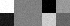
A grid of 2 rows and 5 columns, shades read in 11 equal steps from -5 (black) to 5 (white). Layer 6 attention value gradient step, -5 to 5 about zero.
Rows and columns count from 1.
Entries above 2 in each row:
1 1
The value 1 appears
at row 1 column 5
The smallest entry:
-5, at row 1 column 4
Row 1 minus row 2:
9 0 0 -8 2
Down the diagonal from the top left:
5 0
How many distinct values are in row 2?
4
